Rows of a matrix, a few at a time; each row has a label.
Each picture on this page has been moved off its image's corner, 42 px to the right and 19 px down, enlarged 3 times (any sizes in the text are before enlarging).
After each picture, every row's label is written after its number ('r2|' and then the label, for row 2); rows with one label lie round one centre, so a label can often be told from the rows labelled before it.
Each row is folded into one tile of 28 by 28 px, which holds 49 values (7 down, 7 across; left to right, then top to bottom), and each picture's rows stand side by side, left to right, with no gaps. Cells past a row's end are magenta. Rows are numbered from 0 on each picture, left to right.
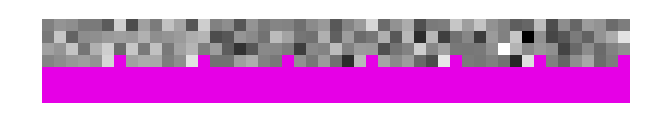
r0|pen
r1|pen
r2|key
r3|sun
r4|sun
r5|sun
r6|key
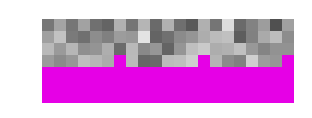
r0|pen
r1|pen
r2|pen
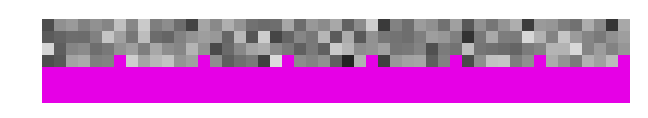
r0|key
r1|pen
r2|sun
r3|sun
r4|key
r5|key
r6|pen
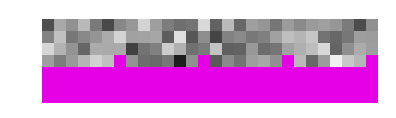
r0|pen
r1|sun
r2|key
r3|pen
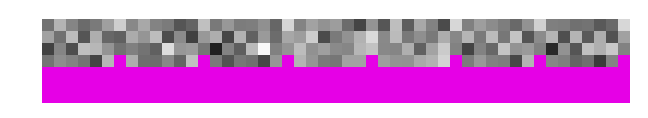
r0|sun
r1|sun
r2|sun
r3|pen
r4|pen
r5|sun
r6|sun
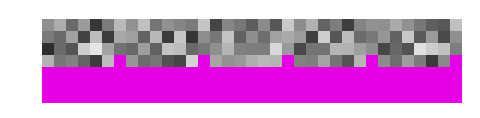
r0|sun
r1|sun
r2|pen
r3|sun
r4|sun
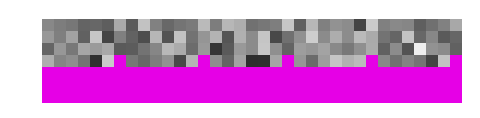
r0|sun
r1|sun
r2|sun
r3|pen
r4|sun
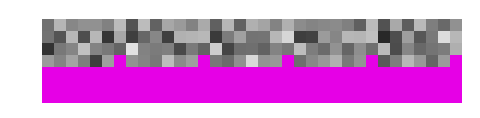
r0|sun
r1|key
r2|key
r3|key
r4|key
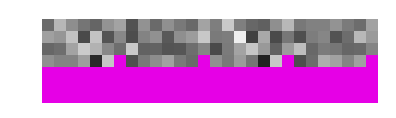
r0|sun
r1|key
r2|sun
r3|key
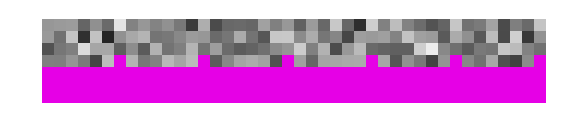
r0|sun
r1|pen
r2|key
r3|pen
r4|sun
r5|sun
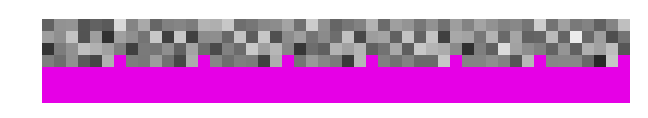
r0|sun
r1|sun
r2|sun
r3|sun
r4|sun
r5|sun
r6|sun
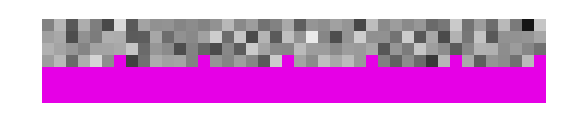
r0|pen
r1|key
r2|sun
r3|pen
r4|sun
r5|pen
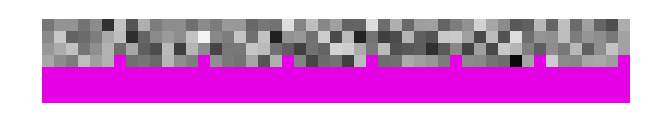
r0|pen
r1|key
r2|sun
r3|sun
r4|key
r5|sun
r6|pen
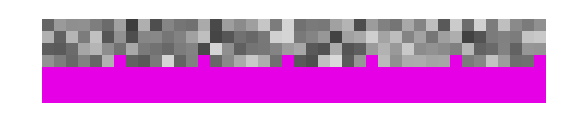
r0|sun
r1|key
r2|key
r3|key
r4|pen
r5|key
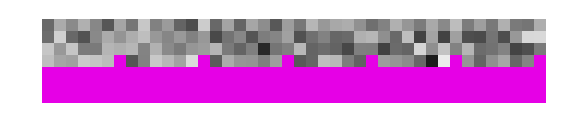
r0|pen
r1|pen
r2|key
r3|key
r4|sun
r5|key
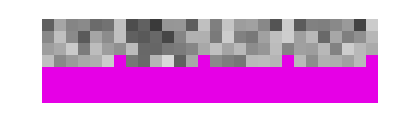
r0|pen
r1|key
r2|pen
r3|pen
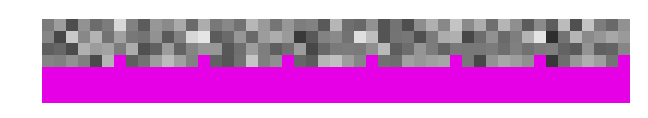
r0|sun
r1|key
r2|key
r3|key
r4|key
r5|key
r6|key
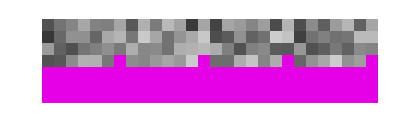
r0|key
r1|pen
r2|key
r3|key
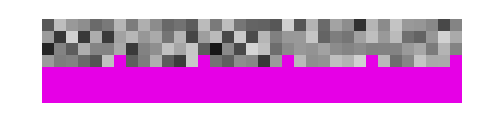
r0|sun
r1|sun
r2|sun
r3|pen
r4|pen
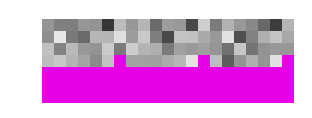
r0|pen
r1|pen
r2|pen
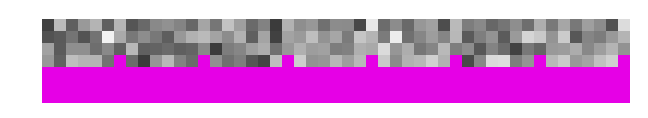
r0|key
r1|key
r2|sun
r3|pen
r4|pen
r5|key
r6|pen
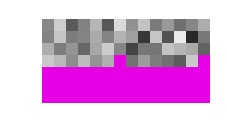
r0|pen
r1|sun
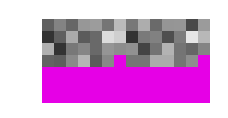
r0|key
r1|key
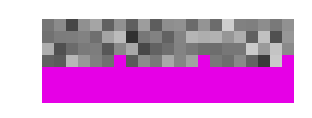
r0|key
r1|key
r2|sun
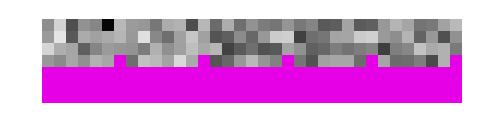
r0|pen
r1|pen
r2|key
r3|key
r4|sun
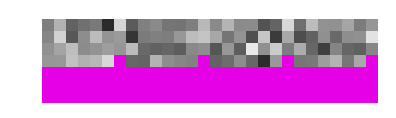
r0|pen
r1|key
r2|sun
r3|key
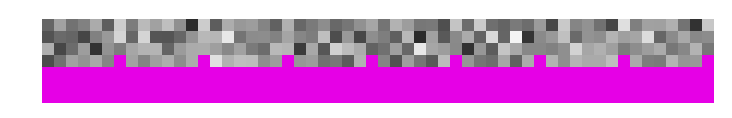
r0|key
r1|pen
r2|pen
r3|sun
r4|sun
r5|sun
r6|pen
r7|pen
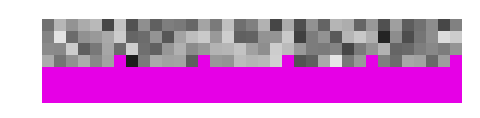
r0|pen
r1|key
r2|pen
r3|key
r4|key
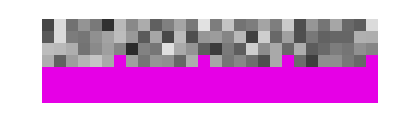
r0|pen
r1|sun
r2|sun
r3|key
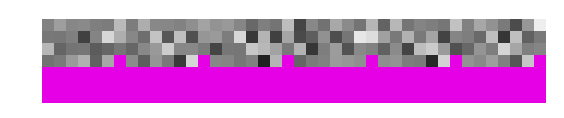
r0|key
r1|sun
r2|sun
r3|key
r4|sun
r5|sun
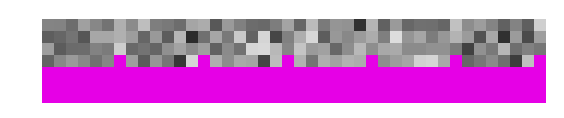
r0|key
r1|sun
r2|sun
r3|pen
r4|pen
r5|sun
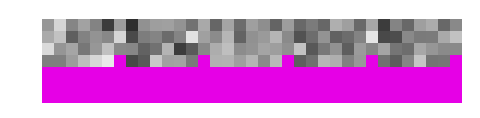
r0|pen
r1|key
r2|pen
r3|key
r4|key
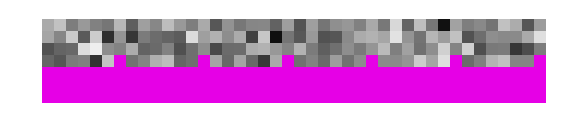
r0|sun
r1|key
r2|sun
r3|key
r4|pen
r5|key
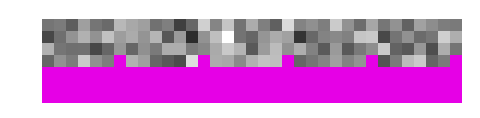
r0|key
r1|sun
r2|pen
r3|key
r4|key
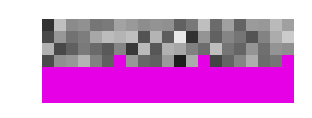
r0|key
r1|sun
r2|key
